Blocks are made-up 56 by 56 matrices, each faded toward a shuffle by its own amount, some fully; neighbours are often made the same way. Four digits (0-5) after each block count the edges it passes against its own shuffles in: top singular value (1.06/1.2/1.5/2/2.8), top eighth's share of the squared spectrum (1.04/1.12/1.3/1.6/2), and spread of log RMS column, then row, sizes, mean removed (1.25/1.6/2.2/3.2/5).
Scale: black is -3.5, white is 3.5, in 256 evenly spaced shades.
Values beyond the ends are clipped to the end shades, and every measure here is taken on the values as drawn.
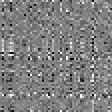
4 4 3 2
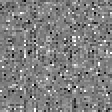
3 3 1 1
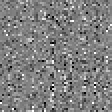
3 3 2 1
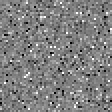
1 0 0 0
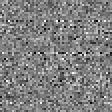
1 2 0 3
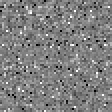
1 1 0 1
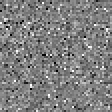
1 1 0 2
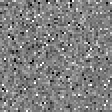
0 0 0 0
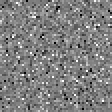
0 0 0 1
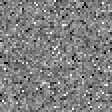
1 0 0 0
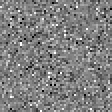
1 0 0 0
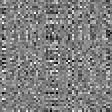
4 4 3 2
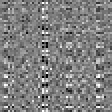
5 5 3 3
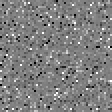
0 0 0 0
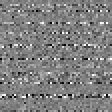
2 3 0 4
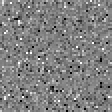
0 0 0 0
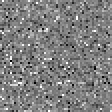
1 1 0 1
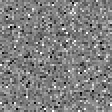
1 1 0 0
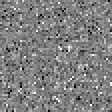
2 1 0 0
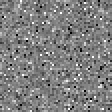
1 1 0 0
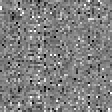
3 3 2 1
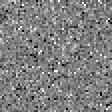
1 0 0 0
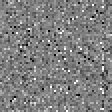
1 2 1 0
